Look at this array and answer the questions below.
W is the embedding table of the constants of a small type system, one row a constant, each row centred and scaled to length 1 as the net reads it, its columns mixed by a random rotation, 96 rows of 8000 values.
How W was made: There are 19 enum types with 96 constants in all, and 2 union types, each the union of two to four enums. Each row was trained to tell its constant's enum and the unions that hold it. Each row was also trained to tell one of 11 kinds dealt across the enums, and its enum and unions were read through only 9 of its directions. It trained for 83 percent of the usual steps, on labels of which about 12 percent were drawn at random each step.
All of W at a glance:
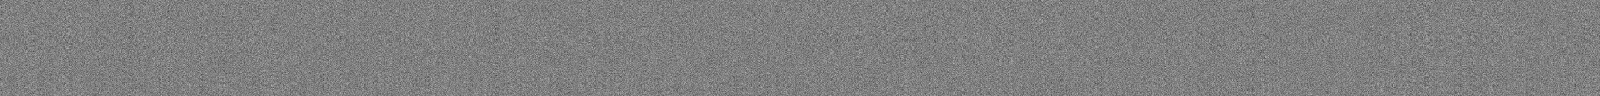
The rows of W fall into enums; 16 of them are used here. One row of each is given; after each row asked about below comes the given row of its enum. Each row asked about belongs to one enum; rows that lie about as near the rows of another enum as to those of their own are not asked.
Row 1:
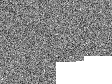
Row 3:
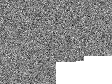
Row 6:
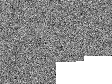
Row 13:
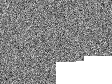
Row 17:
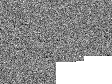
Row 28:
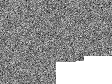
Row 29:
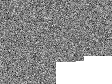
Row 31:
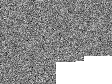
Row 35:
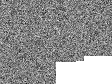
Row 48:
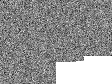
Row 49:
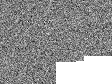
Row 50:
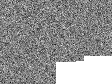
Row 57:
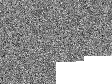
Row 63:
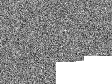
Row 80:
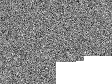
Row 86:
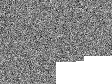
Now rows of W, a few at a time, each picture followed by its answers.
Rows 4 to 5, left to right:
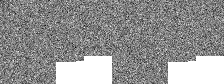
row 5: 35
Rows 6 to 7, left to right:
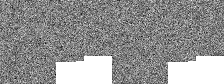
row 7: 49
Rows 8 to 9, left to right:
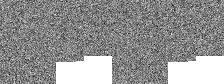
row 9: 57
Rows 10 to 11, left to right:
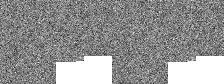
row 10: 31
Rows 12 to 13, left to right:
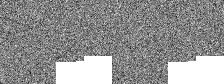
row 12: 1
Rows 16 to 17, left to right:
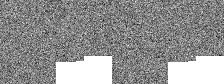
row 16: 28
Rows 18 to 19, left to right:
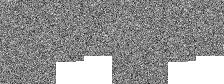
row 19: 29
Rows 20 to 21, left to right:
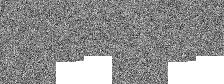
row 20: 63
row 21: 50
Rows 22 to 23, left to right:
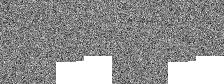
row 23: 29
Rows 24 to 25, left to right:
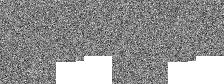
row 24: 57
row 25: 28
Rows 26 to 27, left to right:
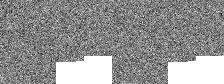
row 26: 1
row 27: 86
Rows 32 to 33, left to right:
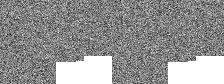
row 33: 28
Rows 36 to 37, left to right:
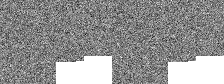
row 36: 1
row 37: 86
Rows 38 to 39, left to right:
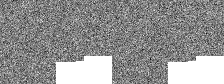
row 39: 28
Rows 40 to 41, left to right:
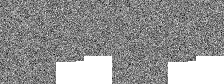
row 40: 50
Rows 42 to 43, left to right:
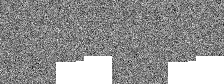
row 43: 35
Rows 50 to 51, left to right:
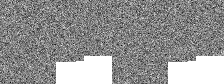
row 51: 50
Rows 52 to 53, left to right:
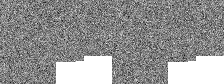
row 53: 57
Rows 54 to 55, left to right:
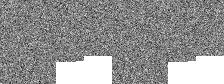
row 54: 29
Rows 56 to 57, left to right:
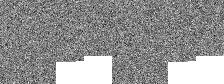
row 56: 50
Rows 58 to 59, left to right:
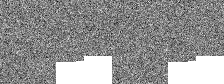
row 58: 17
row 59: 86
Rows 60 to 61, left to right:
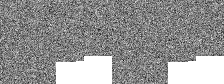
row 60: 63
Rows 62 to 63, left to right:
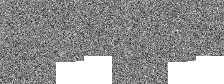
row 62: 35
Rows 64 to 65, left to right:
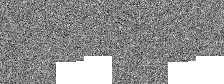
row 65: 1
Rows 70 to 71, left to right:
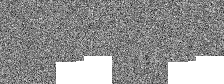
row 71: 29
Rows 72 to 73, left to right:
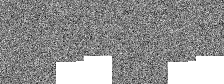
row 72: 31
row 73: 49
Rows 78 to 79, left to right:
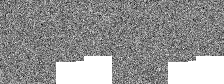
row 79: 80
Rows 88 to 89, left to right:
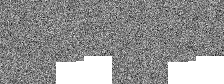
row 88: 49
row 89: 48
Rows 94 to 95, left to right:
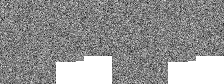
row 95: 35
